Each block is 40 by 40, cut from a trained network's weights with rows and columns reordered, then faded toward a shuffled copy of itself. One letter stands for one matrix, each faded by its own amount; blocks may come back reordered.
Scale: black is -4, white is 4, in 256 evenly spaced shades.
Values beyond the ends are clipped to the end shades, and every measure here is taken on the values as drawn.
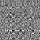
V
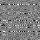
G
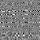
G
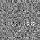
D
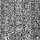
D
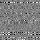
G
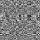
V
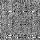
D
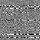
G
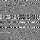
G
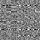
D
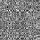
V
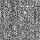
D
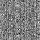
D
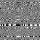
G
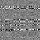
G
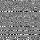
G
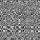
V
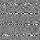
G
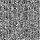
D
